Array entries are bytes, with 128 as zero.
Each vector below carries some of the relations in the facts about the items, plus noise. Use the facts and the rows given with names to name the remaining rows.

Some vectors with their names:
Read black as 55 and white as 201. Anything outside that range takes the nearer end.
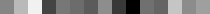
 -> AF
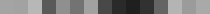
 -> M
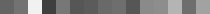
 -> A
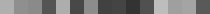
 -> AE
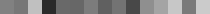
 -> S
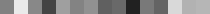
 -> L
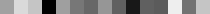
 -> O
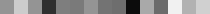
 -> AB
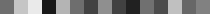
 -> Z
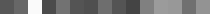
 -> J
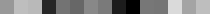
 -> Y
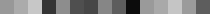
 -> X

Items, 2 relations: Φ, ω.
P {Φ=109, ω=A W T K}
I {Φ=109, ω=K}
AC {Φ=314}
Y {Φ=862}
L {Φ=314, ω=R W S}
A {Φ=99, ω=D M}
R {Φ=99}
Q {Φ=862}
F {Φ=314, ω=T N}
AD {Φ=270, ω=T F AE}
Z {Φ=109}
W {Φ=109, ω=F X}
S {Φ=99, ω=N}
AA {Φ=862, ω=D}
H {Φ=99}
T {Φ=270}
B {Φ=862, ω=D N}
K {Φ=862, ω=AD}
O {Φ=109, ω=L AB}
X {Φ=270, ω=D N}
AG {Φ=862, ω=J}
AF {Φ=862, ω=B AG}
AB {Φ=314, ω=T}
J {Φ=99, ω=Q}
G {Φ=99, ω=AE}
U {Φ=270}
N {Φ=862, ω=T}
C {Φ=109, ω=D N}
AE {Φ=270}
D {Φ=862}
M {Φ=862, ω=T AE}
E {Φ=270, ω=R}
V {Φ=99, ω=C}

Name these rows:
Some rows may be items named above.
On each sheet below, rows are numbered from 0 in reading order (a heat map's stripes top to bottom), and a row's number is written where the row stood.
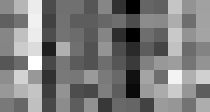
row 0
AF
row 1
A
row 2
AF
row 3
I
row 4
J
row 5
AB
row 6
X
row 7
G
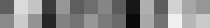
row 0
AC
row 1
AB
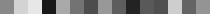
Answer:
P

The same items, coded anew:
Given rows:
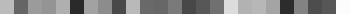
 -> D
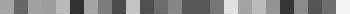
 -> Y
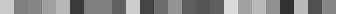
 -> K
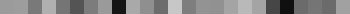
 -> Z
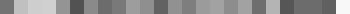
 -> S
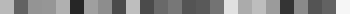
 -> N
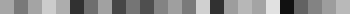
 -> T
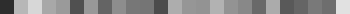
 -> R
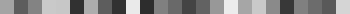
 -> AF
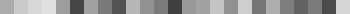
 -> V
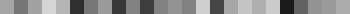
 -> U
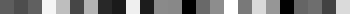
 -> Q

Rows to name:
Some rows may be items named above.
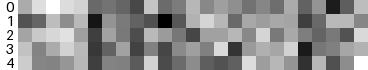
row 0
G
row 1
E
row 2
V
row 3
AD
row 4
K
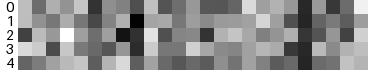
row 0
M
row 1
C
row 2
J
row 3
I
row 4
L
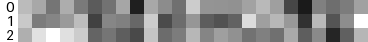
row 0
P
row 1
K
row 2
G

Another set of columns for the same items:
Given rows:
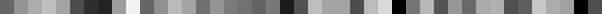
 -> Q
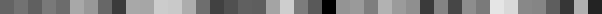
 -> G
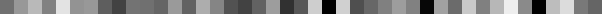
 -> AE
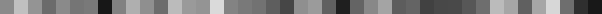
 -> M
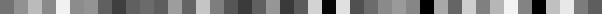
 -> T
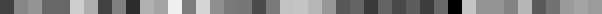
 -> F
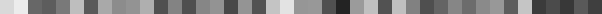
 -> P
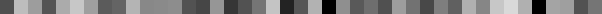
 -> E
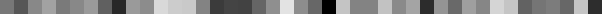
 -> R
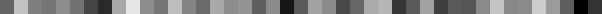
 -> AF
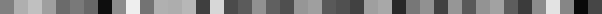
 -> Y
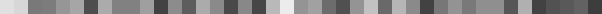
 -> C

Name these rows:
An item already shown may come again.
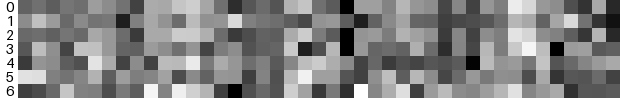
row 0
V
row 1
M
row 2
G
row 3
AD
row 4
L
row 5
I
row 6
J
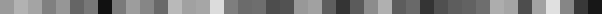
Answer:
K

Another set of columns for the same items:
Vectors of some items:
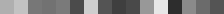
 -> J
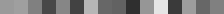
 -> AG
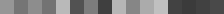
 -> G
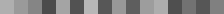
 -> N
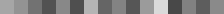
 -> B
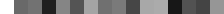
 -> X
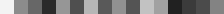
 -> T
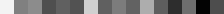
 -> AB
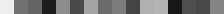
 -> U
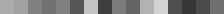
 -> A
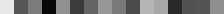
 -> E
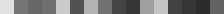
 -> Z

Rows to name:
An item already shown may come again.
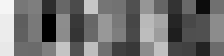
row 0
L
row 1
E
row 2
E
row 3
C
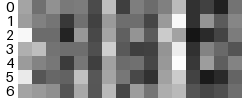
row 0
V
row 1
AF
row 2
AD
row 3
J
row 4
AF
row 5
P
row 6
M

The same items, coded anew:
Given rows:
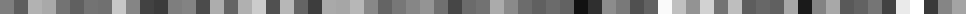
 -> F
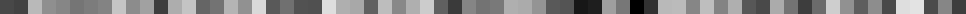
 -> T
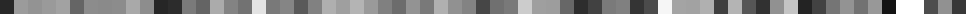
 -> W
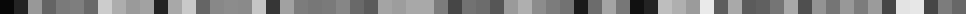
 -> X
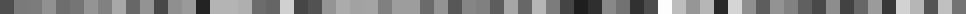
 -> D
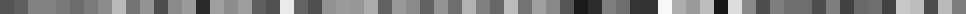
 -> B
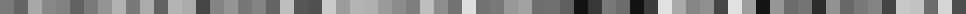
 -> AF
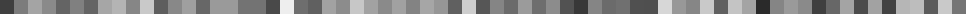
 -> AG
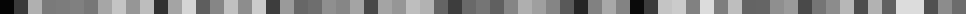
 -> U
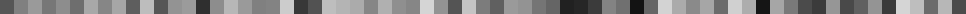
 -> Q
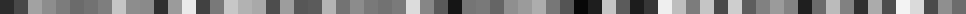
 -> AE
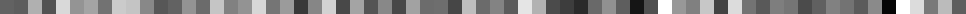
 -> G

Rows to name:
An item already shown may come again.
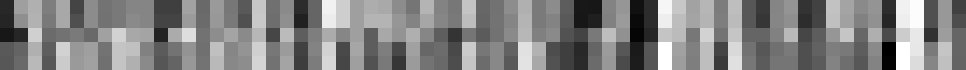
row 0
P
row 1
P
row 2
E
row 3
G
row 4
G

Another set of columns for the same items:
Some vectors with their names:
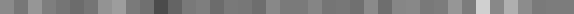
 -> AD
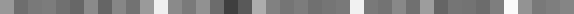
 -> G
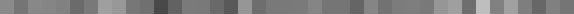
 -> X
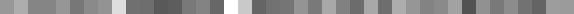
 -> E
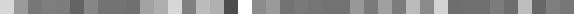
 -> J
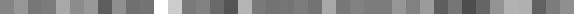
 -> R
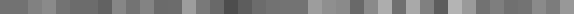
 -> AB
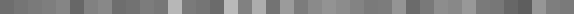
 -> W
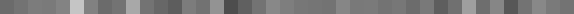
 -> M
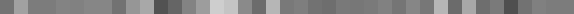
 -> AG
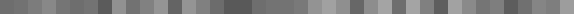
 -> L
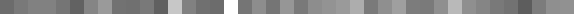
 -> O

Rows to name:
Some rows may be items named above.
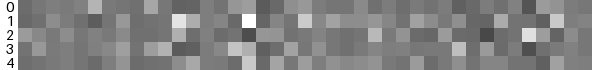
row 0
K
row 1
I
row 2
V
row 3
AF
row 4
P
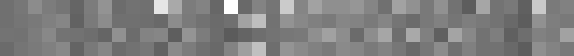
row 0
I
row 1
C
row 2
L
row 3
C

